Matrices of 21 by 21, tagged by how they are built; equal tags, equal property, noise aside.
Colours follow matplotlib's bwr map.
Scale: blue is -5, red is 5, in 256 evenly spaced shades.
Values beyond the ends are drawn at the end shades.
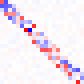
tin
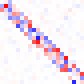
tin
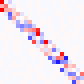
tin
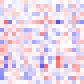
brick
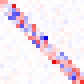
tin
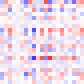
brick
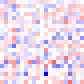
brick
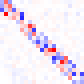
tin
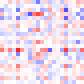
brick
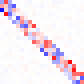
tin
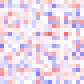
brick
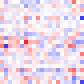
brick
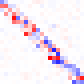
tin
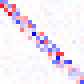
tin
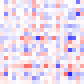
brick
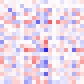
brick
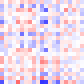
brick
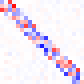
tin
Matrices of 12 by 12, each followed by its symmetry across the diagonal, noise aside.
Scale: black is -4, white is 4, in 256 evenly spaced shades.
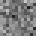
neither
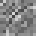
symmetric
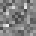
symmetric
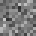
symmetric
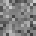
neither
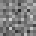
antisymmetric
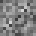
symmetric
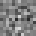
antisymmetric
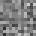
antisymmetric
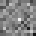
symmetric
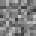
antisymmetric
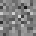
neither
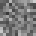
neither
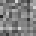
antisymmetric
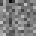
neither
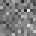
neither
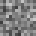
antisymmetric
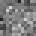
symmetric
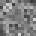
symmetric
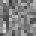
neither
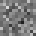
symmetric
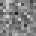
neither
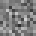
antisymmetric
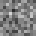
antisymmetric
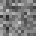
neither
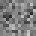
neither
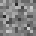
symmetric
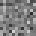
antisymmetric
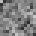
symmetric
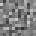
antisymmetric
